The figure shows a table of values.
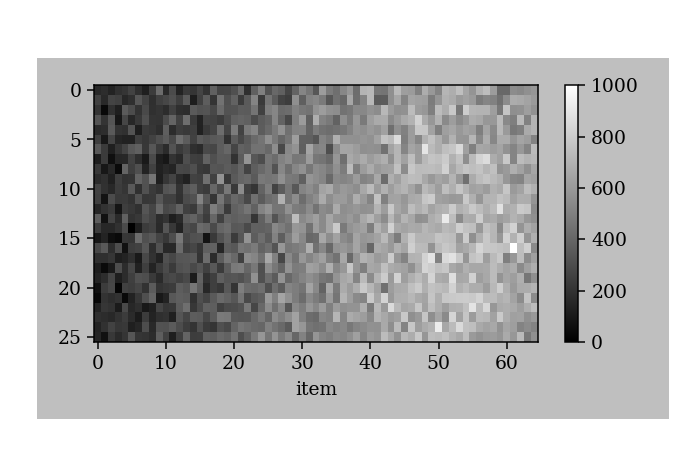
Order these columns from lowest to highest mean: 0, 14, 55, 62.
0, 14, 62, 55
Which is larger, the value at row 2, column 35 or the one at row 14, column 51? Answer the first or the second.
the second
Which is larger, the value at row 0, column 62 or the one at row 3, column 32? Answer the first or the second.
the second
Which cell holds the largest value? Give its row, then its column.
16, 61
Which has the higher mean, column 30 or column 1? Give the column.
30
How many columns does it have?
65
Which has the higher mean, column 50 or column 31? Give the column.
50
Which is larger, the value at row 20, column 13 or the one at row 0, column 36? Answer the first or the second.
the second
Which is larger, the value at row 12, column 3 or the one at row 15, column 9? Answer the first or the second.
the second
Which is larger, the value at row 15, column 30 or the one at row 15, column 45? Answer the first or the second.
the second
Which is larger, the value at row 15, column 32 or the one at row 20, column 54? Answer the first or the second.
the second
